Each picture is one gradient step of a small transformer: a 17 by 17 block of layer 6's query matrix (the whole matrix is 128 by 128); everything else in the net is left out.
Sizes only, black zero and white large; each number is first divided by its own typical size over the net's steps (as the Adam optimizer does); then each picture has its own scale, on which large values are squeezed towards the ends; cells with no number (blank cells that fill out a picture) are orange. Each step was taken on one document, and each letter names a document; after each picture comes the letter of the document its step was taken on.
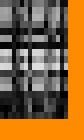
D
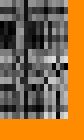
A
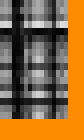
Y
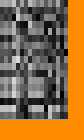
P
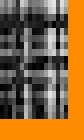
A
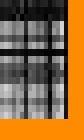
P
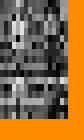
A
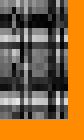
D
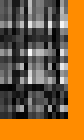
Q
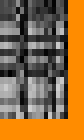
P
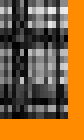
Q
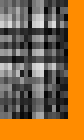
Y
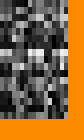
Q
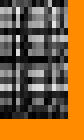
Y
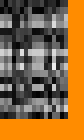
Y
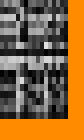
P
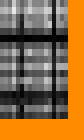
D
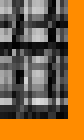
Y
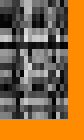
D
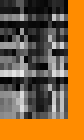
A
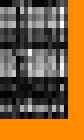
Q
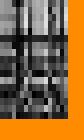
Y
